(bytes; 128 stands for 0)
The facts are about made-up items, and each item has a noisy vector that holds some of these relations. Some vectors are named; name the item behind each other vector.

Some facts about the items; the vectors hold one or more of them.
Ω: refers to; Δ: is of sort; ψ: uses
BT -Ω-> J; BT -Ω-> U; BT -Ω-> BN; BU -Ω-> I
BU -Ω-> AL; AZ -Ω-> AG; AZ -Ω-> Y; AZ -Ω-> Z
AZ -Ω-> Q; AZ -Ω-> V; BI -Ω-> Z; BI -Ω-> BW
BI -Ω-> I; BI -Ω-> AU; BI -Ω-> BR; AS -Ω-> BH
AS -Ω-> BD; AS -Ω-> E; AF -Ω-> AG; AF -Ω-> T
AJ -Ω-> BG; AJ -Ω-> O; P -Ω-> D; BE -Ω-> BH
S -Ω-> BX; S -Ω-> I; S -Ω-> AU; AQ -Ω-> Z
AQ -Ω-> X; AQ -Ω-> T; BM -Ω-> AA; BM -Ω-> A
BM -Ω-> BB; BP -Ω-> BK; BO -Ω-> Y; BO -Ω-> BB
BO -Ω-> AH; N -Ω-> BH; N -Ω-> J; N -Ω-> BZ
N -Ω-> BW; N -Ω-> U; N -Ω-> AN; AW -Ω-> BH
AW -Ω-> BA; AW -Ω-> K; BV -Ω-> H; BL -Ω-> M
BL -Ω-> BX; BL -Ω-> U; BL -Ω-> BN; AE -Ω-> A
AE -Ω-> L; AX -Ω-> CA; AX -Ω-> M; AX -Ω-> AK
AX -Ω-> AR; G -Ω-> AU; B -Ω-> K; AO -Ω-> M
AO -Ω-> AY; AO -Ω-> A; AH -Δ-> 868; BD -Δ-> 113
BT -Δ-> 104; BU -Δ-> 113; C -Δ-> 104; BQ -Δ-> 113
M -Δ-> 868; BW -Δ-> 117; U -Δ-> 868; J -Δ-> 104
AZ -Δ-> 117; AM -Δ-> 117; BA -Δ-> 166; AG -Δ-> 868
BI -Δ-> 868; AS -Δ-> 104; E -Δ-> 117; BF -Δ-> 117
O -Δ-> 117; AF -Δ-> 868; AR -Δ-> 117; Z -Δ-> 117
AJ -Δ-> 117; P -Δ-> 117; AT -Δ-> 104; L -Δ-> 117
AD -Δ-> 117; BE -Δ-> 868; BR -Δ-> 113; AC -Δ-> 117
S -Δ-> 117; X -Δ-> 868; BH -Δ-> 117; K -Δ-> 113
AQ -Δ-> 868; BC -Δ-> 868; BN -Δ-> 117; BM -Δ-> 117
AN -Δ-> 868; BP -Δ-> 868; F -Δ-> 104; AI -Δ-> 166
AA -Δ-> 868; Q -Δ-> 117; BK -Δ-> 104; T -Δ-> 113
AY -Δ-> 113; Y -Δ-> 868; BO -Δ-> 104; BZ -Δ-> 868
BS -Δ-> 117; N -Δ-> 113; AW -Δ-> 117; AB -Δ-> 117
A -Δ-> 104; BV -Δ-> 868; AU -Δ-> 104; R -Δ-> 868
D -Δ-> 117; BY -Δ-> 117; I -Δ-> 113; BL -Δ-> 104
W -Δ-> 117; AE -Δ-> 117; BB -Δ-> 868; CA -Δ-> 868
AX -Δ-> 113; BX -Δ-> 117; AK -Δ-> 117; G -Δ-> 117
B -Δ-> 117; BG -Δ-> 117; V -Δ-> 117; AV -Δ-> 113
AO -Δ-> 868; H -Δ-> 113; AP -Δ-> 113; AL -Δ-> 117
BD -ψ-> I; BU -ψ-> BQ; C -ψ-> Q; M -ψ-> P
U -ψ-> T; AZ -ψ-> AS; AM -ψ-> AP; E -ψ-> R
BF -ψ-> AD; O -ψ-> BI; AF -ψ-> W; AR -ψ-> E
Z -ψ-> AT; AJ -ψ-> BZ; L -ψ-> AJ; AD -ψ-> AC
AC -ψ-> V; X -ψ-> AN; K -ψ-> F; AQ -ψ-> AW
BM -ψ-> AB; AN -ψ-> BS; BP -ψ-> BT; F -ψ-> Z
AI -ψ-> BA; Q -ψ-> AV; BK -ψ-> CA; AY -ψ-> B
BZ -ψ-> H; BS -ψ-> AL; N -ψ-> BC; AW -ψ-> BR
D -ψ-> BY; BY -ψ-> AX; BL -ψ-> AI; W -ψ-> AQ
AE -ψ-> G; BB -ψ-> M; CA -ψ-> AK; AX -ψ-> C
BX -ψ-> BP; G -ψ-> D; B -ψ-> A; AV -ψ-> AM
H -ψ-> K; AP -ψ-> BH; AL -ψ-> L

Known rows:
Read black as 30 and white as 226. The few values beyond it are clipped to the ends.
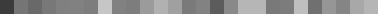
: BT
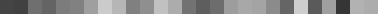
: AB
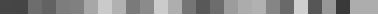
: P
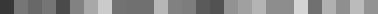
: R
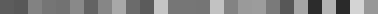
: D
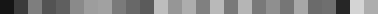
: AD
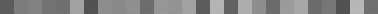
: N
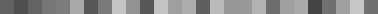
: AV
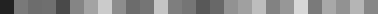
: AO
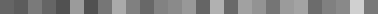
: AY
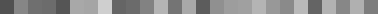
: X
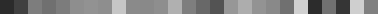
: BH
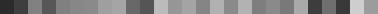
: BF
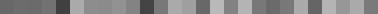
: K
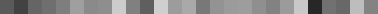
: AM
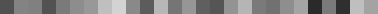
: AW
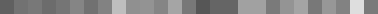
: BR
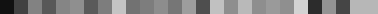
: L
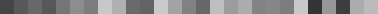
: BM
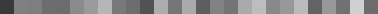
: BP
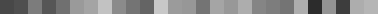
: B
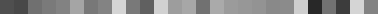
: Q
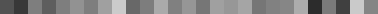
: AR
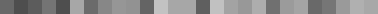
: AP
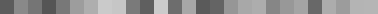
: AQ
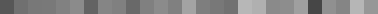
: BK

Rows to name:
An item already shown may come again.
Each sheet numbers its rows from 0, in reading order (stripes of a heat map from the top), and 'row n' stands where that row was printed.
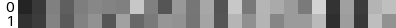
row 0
AJ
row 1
AL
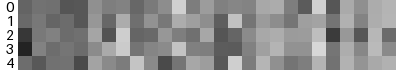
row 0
AI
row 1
BU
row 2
AN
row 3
BI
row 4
H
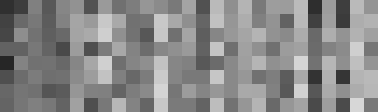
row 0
AL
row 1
AZ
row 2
AF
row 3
AY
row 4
BI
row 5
G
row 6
AI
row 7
AX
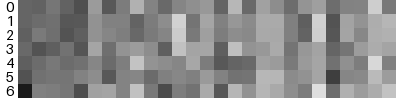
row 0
AY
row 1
AI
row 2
AI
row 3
AP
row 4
BR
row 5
BK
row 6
BZ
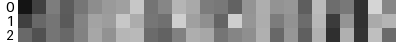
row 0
V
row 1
AZ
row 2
Z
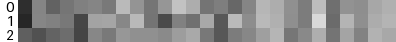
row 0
BO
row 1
BZ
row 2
BQ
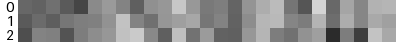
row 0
BA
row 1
AT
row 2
AW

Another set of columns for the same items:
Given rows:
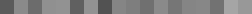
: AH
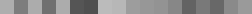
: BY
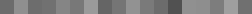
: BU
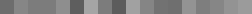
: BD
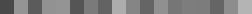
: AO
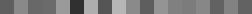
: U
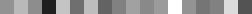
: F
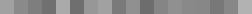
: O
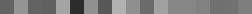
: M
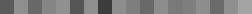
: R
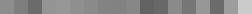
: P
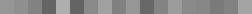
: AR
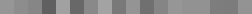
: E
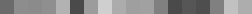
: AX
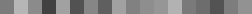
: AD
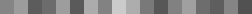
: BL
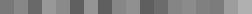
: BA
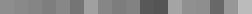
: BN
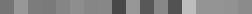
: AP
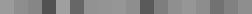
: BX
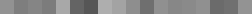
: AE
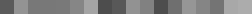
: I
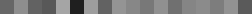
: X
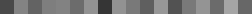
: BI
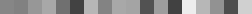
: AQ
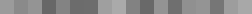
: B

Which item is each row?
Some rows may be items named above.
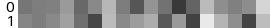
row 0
BR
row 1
AQ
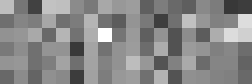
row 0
AJ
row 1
BR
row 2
Q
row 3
AF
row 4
BK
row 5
AF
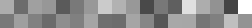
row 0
AW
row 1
AT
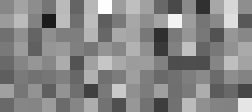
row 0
C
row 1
F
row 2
BT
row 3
A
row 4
AX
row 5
N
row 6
G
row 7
BR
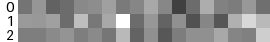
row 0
AU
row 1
Q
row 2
BH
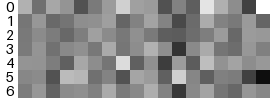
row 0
AW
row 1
AU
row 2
S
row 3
J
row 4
AM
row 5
BZ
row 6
J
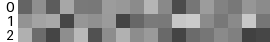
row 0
AS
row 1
K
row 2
L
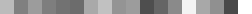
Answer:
W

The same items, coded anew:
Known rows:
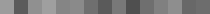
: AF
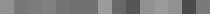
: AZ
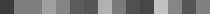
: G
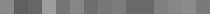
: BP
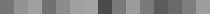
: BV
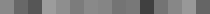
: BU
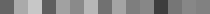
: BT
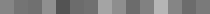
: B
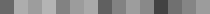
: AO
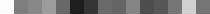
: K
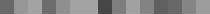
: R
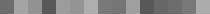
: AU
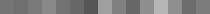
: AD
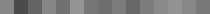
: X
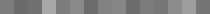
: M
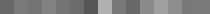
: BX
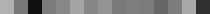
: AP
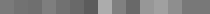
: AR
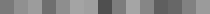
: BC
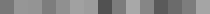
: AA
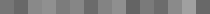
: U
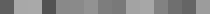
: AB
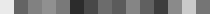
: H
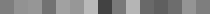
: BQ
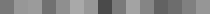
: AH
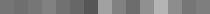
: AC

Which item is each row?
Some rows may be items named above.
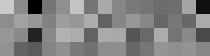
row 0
AV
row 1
BO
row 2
C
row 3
BK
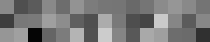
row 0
X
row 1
G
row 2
Q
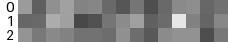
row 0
AF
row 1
AW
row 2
AZ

